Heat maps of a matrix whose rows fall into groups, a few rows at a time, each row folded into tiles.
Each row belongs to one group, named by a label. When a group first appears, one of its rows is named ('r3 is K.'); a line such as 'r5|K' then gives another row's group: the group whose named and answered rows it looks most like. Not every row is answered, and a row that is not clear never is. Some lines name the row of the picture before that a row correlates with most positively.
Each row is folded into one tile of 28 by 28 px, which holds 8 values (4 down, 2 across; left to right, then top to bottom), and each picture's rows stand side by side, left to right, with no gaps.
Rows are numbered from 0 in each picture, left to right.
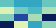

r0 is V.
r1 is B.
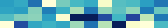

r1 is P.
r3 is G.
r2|B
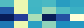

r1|B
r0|G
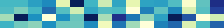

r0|B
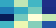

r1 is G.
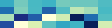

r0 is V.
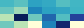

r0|B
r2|V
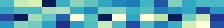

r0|G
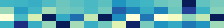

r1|B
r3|B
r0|P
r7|B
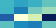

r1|B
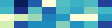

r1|P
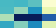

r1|G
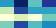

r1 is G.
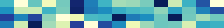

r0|G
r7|P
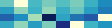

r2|V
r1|B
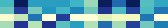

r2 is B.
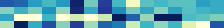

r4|G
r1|P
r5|B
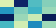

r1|B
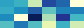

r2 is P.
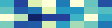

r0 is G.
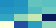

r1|B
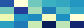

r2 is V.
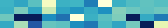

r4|B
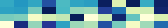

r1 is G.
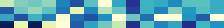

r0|V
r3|G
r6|P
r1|V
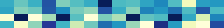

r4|B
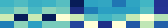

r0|B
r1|B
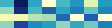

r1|P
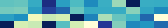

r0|V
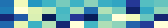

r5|V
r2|V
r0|G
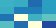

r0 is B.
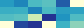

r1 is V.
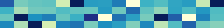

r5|B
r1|V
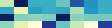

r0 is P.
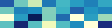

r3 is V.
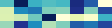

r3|P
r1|B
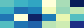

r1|G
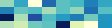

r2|V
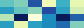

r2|G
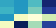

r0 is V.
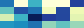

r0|P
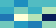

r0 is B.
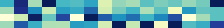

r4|V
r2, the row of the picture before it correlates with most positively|0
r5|V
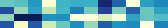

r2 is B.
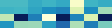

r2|G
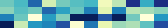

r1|P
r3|G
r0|V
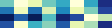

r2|G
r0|G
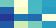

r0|G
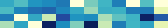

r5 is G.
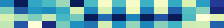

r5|G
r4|G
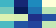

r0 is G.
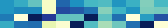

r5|V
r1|G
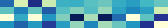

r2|B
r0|P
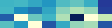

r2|B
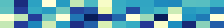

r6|P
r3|G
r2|P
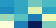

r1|V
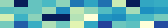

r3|P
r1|B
